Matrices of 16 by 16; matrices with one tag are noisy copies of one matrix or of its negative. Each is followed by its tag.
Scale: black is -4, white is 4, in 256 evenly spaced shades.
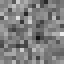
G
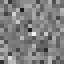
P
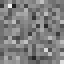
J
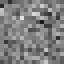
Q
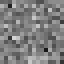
J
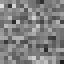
J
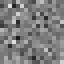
J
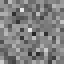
P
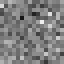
Q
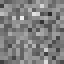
Q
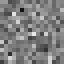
P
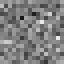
Q
